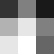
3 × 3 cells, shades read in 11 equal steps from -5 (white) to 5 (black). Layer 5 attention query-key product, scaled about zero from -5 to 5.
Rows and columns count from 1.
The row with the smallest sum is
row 3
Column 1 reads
3 -2 -4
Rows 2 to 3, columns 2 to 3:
-4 0 / -5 1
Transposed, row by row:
3 -2 -4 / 0 -4 -5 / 4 0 1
